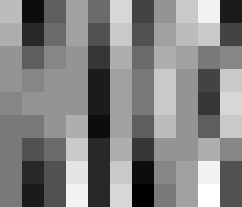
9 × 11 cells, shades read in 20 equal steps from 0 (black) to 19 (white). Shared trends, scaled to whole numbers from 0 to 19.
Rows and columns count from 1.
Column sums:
95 52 78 120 32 124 49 110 109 108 85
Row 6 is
9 9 11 13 1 12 7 14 11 7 15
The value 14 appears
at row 1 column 1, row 2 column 9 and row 6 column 8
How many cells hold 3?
5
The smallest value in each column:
9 1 6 11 1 12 0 9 11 4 2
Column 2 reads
1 3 7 10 11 9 6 3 2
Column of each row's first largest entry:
10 6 6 8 11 11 4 10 10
